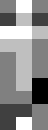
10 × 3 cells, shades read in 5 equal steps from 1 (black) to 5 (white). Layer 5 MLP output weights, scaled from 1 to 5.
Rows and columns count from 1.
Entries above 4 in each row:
1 0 2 0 0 0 0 0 0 1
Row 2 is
2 4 2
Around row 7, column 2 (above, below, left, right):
4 3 3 1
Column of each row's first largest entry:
2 2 1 1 2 2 2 1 3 2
